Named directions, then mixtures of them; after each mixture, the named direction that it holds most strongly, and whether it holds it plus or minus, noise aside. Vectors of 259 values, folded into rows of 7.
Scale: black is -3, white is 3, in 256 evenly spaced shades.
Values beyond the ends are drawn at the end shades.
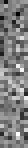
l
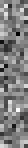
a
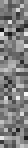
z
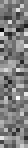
z, plus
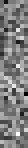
l, plus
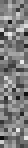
z, minus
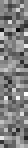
z, plus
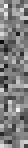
a, plus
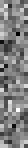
a, plus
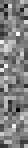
a, minus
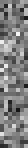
a, minus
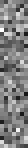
z, minus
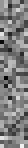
z, plus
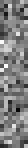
a, minus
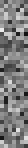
z, minus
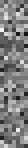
z, minus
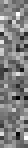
l, minus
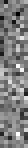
l, plus
